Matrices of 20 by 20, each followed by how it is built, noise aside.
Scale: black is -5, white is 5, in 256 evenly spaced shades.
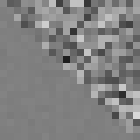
upper triangular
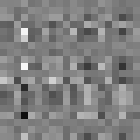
low rank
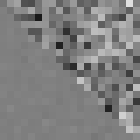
upper triangular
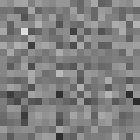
low rank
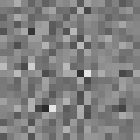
low rank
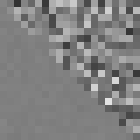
upper triangular
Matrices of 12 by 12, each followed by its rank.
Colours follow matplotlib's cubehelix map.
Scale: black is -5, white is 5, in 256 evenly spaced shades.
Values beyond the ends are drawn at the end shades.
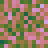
full rank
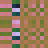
one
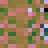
two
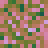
full rank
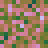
full rank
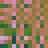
two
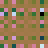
one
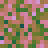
full rank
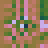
two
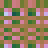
one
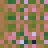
two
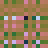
one
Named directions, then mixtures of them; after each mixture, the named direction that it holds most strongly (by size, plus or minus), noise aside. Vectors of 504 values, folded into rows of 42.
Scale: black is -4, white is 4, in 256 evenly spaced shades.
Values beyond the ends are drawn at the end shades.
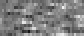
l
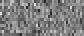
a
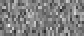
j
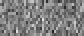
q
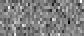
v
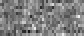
l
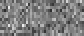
v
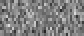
j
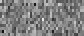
q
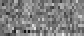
l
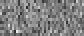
a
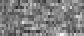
l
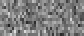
j
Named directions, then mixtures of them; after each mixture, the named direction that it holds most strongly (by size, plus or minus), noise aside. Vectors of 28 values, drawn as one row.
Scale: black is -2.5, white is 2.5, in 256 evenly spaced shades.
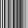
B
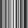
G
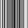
G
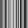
G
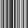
G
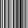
B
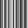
G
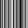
B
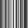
G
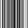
G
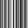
G
